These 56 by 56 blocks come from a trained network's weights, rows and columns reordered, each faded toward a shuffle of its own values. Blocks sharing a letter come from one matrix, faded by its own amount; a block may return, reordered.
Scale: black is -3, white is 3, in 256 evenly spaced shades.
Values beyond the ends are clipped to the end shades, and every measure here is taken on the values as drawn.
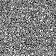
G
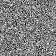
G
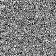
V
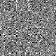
V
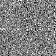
V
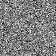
G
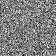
G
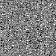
V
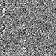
V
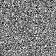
V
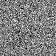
G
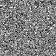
V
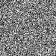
G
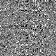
V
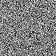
G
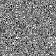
V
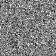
G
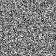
G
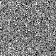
V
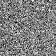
G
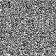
V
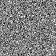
G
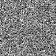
V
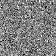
G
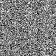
G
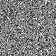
G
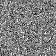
G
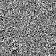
V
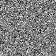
G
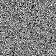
G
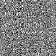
V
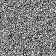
G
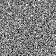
G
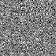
V
